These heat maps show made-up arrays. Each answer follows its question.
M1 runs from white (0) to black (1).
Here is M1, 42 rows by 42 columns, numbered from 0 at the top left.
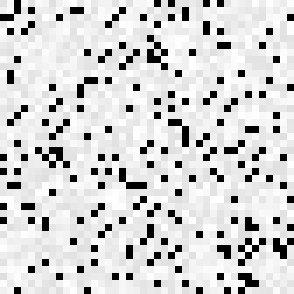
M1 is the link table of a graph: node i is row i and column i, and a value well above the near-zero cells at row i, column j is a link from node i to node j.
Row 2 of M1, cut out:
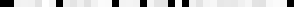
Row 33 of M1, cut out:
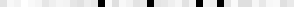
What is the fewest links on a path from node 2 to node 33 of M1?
3
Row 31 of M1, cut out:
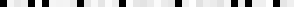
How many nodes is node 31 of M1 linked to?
9
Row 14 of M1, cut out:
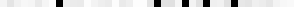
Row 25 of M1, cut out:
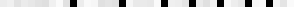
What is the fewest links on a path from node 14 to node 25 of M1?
3
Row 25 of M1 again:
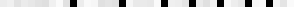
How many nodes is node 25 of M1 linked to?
7
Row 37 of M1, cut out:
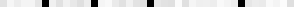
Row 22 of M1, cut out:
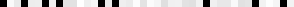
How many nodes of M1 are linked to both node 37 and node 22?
1
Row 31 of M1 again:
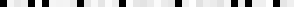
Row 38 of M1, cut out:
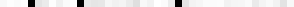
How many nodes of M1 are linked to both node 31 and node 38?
3
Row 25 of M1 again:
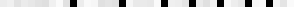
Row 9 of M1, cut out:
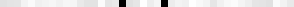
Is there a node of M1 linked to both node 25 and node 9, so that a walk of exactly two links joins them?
yes
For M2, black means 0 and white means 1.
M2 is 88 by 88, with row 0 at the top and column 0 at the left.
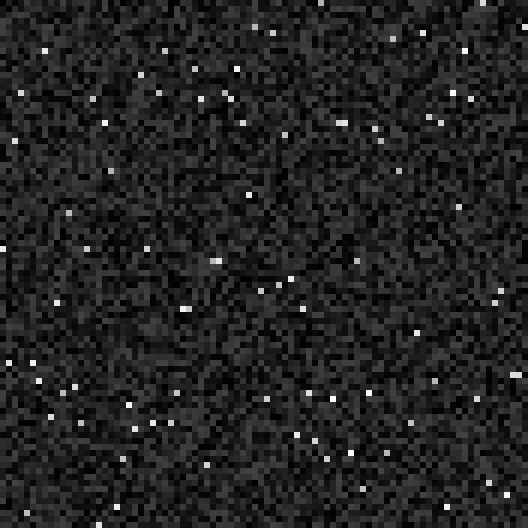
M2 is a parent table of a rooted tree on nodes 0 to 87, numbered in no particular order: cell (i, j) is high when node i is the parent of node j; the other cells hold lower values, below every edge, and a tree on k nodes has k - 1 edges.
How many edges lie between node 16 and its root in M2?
6
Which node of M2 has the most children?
20
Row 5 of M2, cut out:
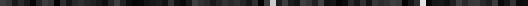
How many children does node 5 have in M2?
2
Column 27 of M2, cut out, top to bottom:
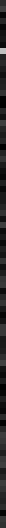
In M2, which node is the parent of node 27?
8
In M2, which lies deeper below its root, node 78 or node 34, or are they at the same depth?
node 34
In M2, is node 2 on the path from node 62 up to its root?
no
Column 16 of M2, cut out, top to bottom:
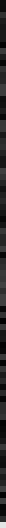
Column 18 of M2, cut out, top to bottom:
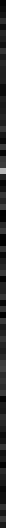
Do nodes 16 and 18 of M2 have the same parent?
no
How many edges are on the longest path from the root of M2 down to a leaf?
46
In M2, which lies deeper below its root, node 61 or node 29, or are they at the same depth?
the same depth
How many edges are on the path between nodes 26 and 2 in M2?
6
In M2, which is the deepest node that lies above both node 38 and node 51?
16
